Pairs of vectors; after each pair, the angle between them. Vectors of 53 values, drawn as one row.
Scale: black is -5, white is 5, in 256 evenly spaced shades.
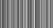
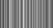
partly aligned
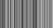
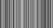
partly opposed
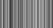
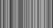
nearly parallel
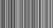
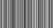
orthogonal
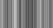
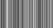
partly opposed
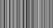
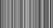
partly opposed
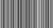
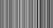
partly opposed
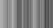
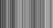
nearly opposite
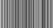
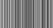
nearly parallel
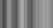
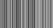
partly aligned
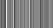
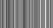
partly opposed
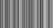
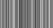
partly opposed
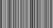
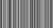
nearly parallel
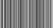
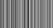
partly opposed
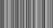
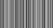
nearly parallel
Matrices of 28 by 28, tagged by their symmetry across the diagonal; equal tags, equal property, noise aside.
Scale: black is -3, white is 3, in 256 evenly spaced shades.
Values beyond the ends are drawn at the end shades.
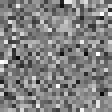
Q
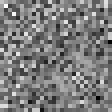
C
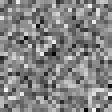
C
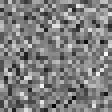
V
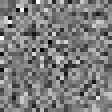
C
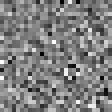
V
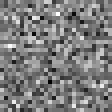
Q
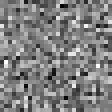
V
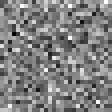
Q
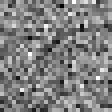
Q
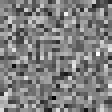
V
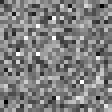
C
